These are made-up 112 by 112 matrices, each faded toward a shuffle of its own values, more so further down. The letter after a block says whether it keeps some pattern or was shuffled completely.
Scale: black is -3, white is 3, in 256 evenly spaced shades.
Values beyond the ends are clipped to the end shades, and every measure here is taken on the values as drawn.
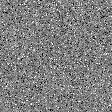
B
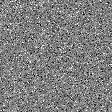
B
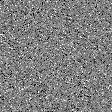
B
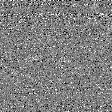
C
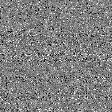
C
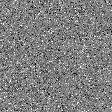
B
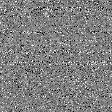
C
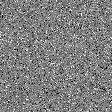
B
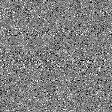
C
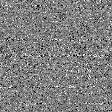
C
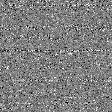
C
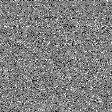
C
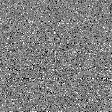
C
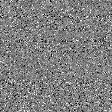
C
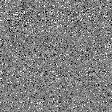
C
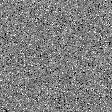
B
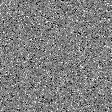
B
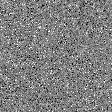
B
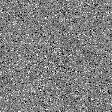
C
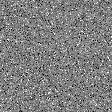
B
